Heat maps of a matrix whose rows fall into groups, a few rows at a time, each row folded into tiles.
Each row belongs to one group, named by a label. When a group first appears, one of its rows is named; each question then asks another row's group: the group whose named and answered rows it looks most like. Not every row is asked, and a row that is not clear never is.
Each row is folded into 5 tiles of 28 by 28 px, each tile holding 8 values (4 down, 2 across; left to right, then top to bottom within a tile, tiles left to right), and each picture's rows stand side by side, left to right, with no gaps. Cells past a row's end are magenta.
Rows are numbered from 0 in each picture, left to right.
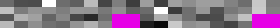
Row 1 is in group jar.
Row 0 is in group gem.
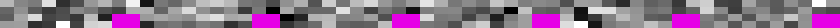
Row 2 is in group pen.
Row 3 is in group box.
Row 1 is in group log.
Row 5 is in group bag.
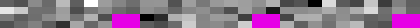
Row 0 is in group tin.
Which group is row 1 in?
pen
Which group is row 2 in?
gem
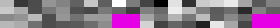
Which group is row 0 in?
bag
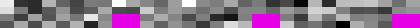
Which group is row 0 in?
bag
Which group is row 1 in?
gem
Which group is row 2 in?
tin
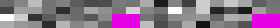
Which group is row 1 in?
tin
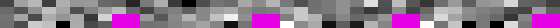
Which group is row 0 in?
log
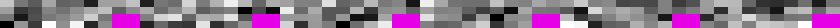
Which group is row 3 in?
box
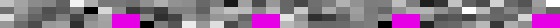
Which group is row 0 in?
box
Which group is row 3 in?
jar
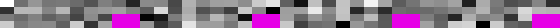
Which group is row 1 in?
pen
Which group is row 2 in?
tin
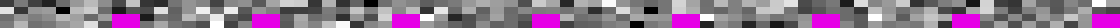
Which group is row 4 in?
jar
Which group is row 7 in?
bag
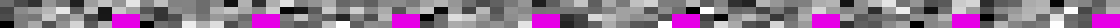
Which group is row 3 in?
pen
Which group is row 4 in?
pen
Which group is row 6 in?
jar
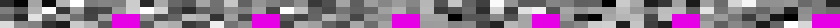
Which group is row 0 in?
tin
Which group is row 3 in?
box
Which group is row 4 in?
log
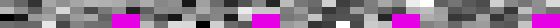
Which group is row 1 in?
log
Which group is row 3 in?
box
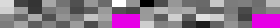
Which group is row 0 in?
bag
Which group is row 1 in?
tin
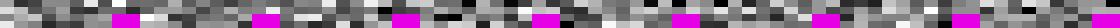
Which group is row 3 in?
log
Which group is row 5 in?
jar
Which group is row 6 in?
gem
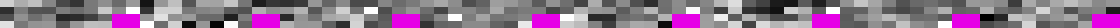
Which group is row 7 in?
pen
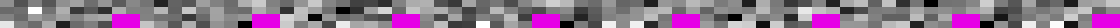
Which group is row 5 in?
log
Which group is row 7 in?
bag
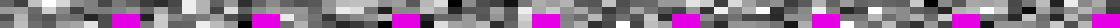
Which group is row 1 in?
gem
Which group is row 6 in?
tin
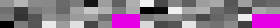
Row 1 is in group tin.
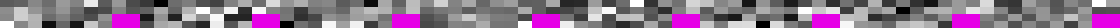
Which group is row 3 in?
pen
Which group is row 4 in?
tin
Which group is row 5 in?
log
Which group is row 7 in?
bag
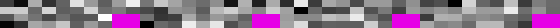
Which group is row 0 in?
jar
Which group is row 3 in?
gem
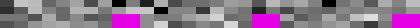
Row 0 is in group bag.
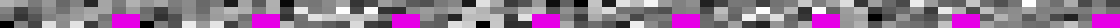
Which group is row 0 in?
bag
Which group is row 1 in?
bag
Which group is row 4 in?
tin
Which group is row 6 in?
box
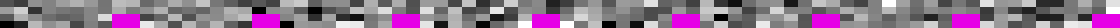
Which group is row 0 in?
jar
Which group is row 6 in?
gem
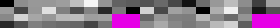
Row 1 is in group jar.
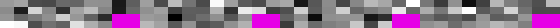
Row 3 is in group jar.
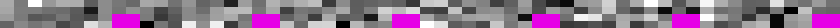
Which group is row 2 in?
log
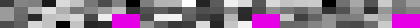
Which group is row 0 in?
log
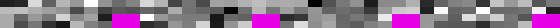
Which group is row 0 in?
tin
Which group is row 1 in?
box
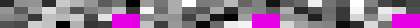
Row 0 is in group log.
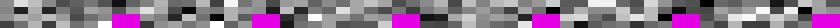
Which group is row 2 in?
pen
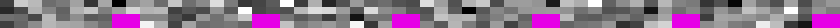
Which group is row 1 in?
box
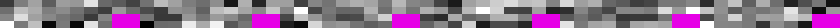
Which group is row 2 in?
jar
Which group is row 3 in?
pen
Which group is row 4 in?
log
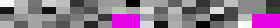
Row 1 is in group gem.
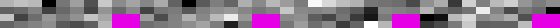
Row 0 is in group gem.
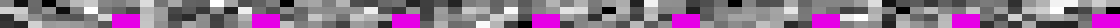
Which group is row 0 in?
jar
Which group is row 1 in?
box
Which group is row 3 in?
gem
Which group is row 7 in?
pen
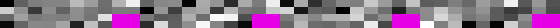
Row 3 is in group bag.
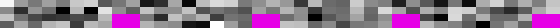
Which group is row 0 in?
box
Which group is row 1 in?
tin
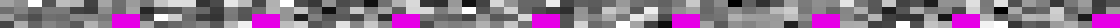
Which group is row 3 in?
jar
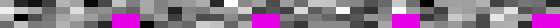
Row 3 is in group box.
